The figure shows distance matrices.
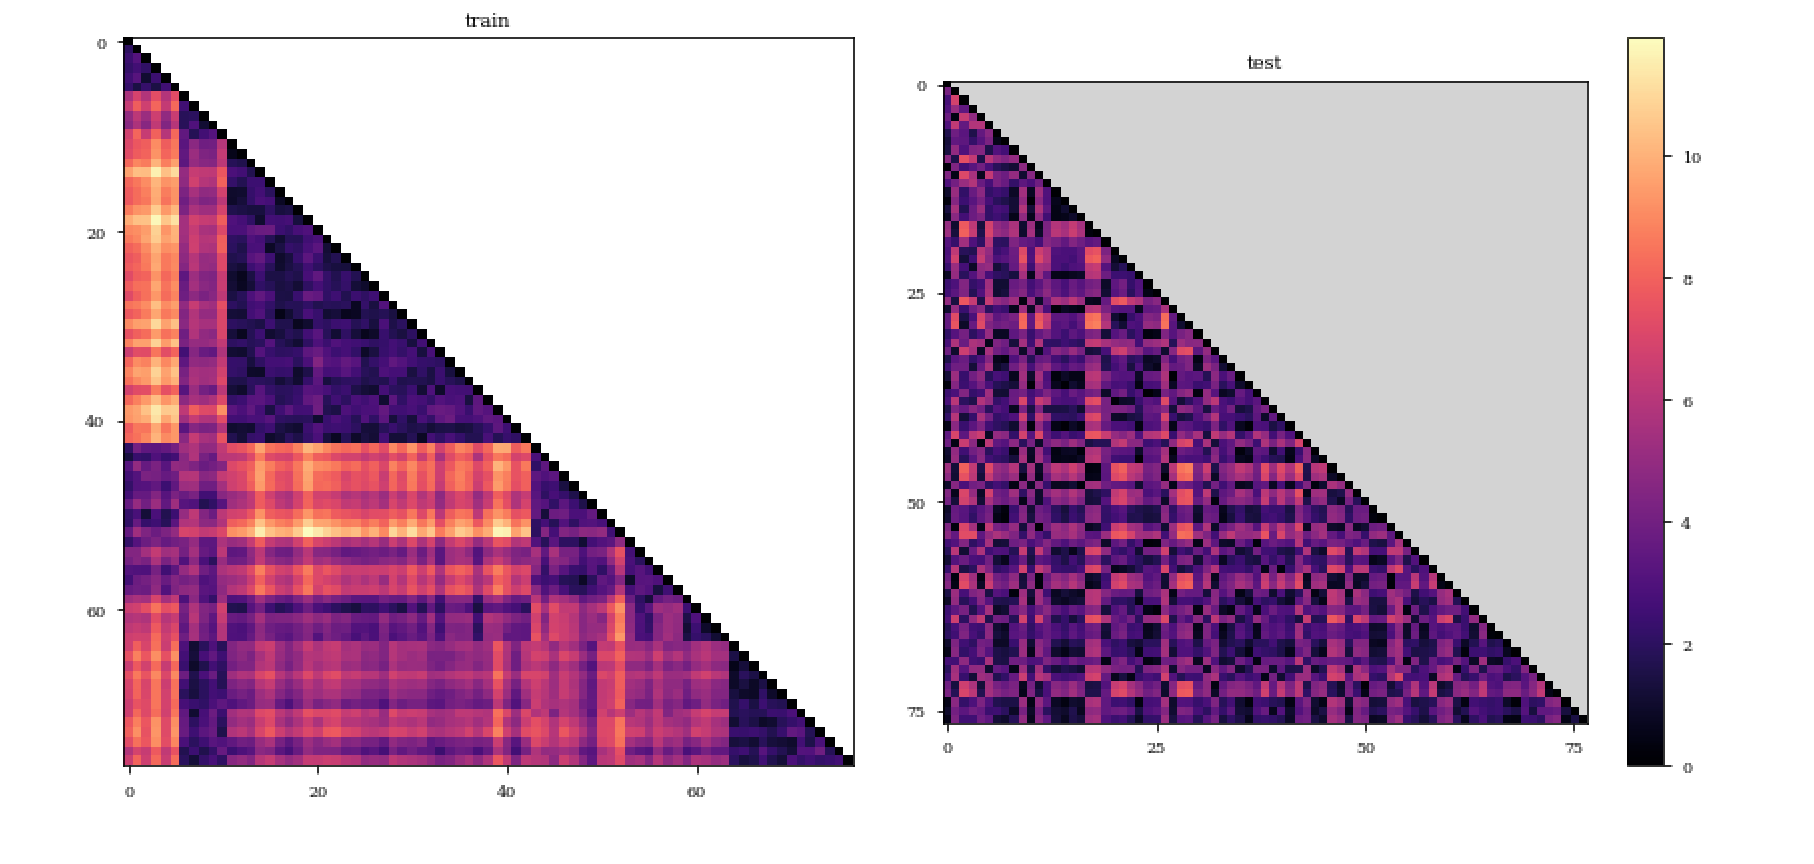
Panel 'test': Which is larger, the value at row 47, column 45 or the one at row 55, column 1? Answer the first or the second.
the first
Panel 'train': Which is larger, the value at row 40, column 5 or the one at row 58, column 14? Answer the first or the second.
the first
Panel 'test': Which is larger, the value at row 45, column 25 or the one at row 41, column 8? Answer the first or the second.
the first
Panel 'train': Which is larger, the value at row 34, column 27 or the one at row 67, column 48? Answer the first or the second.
the second
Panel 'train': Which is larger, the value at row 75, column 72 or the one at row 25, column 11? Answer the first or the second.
the first
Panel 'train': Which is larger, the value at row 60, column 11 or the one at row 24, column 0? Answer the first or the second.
the second
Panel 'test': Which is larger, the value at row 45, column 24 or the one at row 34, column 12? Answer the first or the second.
the second
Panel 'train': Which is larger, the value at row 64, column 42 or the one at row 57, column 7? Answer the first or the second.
the first
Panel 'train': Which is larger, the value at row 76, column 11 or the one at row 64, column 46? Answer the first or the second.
the second
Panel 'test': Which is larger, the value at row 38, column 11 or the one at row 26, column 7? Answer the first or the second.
the first
